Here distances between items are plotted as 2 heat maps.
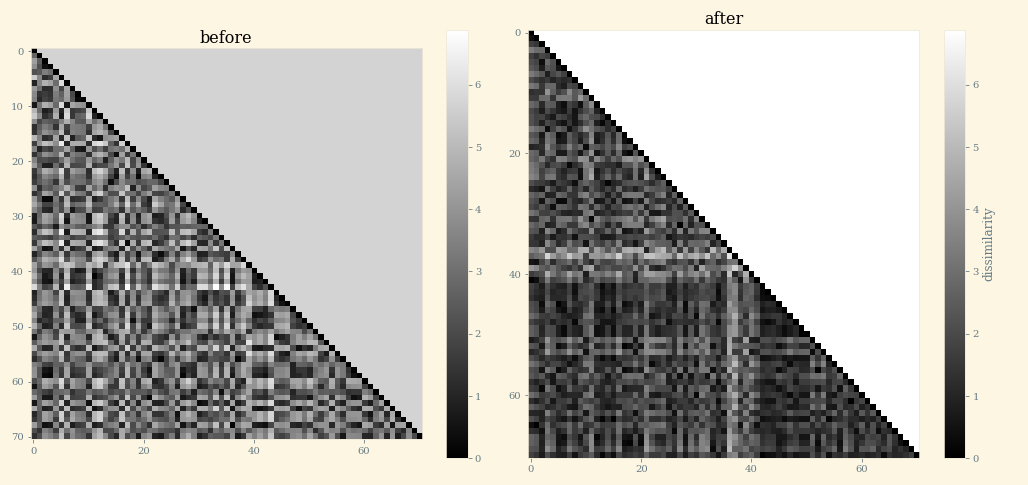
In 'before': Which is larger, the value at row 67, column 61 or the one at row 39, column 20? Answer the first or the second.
the second
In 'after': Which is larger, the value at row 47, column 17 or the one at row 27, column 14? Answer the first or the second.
the first
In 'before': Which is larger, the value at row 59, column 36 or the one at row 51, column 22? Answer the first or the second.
the second
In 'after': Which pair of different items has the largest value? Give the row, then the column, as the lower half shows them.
37, 36
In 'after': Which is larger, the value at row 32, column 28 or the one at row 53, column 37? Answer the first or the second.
the first
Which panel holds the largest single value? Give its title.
before
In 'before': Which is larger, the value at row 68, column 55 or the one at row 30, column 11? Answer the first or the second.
the second
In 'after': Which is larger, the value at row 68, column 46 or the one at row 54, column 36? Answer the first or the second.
the second
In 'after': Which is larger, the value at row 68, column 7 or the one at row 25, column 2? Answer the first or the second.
the first
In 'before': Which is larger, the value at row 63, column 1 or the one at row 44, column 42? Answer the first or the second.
the second
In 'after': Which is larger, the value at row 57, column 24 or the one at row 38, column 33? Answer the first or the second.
the first
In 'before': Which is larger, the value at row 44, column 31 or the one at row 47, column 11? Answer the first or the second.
the second
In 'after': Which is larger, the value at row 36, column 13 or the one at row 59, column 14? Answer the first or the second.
the first
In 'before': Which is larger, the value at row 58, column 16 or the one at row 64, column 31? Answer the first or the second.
the first
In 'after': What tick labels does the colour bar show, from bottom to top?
0, 1, 2, 3, 4, 5, 6
